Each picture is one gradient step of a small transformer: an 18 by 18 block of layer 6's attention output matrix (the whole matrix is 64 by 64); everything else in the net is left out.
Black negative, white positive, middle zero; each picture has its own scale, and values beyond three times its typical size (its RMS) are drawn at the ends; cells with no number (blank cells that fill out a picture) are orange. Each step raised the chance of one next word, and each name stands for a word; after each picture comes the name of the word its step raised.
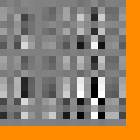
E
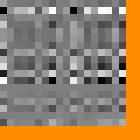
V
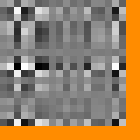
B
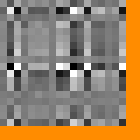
B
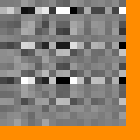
V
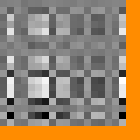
E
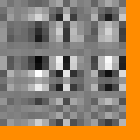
B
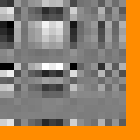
B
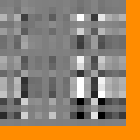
E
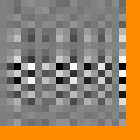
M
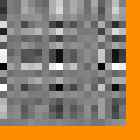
M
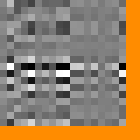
M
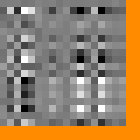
V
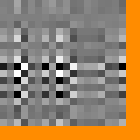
M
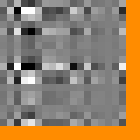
B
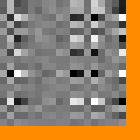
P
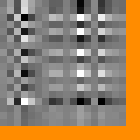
P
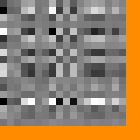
P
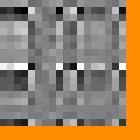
B
